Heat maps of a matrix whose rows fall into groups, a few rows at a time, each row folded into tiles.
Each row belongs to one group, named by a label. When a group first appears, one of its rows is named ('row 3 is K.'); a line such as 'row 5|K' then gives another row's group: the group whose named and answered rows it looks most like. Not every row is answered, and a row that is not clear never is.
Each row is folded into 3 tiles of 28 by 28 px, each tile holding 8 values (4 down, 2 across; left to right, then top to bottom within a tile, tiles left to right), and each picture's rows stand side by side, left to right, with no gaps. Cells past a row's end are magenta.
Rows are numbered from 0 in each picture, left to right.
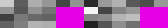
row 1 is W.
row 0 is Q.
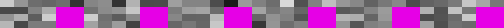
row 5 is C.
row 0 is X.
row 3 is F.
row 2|Q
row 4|X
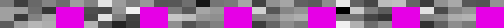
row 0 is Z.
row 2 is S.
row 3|W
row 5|W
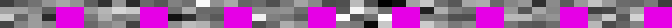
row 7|X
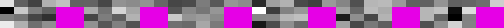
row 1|C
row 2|S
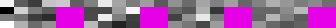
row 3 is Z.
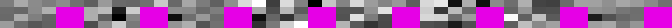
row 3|Q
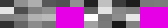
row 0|W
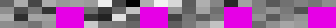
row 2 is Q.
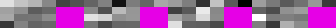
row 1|S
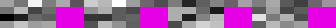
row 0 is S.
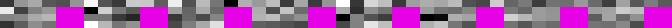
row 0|W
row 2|Q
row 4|Q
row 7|C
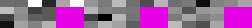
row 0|F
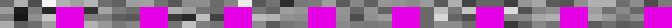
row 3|S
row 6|W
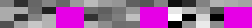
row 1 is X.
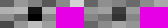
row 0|F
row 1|F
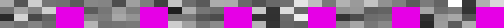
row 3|C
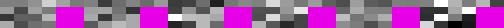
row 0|C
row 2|S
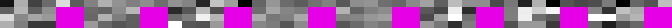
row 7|S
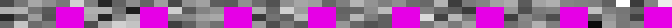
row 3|C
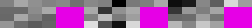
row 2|S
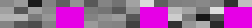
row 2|F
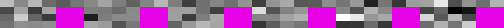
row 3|W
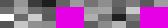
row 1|F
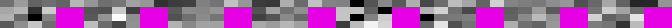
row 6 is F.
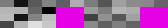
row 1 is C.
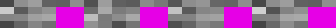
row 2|W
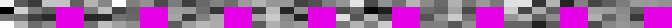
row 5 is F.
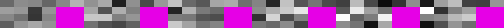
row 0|F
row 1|S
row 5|W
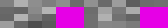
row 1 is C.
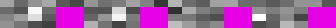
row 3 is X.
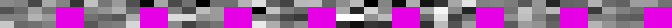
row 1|Q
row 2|S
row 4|S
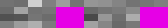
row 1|X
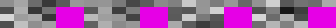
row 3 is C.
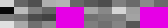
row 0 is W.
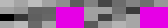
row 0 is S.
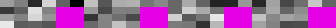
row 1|Q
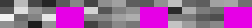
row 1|W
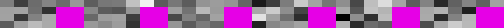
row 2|C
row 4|C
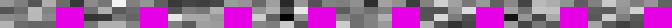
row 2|S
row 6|C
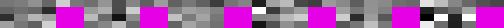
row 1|F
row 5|X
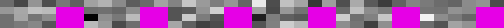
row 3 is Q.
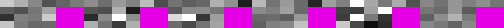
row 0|X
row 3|Q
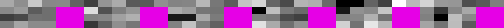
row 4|S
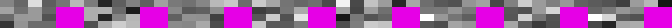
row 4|Q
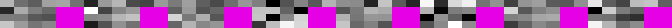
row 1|W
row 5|Q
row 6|W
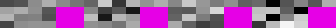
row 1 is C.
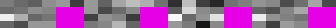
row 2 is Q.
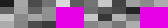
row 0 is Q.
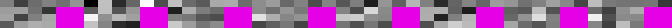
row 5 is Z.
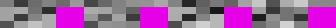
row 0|Z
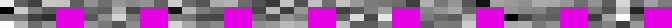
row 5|Q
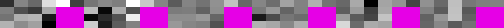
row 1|C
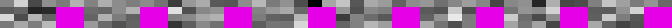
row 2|W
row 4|Q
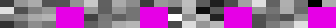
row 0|W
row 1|Q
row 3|Q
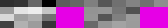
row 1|Z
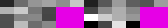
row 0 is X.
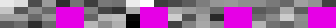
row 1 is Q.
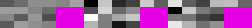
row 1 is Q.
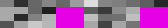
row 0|Z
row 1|X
